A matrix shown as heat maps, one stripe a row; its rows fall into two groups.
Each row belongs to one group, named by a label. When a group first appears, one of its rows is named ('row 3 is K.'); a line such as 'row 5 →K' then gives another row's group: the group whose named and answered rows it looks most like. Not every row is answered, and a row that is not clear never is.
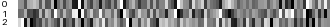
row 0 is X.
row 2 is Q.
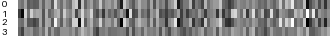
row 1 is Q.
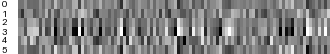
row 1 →Q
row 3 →X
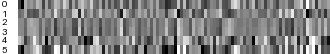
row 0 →Q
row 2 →X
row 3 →X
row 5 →Q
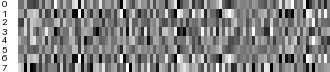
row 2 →Q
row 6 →X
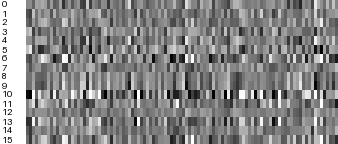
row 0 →X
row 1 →Q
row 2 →Q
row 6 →Q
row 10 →Q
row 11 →Q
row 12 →X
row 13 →Q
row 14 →Q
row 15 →Q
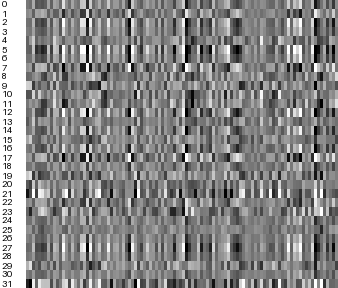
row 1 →X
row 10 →Q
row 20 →Q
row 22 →X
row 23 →Q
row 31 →Q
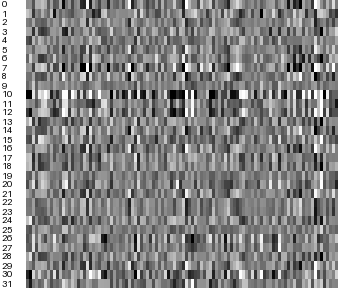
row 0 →X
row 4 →Q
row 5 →X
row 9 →Q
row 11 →Q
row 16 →X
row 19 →Q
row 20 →Q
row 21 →X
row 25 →Q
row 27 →Q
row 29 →X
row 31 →Q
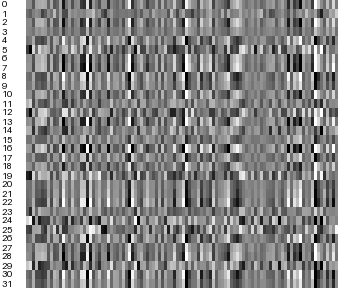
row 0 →X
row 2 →X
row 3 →X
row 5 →Q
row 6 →X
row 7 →X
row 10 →X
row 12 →Q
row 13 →X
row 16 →X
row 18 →X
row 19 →Q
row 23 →Q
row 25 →Q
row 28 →X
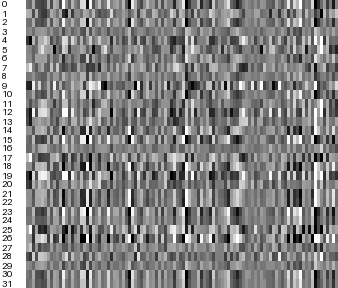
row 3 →X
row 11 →Q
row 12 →Q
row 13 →Q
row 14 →X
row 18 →X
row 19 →Q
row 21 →X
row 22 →X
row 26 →X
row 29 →X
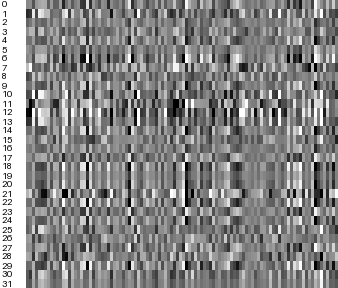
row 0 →X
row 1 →Q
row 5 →X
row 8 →Q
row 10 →Q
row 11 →Q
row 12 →Q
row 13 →Q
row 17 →X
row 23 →X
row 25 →Q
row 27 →X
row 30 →Q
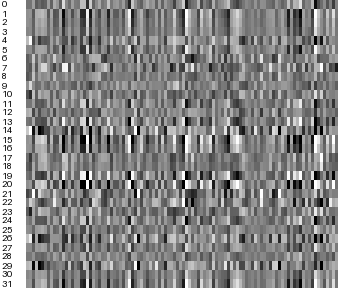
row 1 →X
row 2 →X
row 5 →X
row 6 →Q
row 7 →Q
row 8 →Q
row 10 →Q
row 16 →X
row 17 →Q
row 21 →Q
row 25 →X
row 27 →X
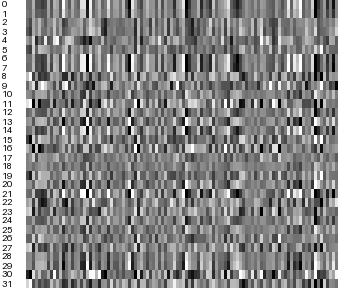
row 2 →Q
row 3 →Q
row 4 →Q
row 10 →X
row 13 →X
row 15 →Q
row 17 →Q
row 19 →Q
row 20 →X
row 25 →X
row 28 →X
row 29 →X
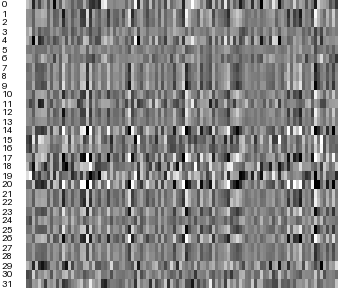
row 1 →X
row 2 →X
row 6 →Q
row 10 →X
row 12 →X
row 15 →Q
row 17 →X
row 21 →X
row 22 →X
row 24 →Q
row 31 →Q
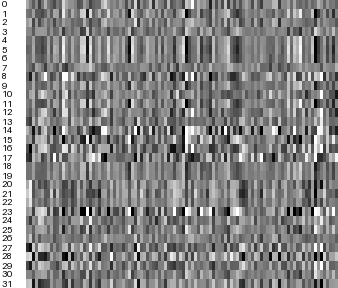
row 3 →X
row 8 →Q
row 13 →Q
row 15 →X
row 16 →Q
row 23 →X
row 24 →Q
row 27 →Q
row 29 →Q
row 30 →X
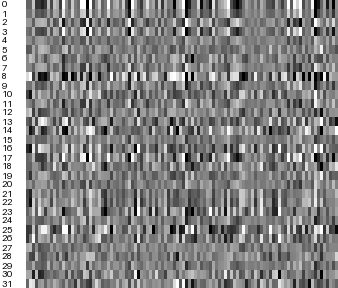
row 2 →X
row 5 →Q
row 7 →X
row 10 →Q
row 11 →X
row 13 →Q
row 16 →Q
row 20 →X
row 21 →Q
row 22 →Q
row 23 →Q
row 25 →Q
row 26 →Q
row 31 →Q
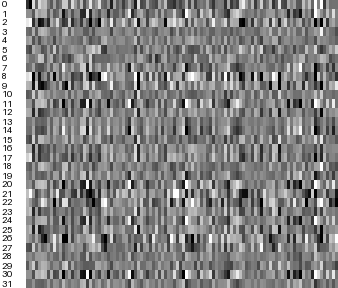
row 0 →Q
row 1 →X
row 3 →Q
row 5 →Q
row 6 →Q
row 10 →Q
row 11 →X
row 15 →Q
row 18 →Q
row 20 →X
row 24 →X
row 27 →Q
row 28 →X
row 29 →Q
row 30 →X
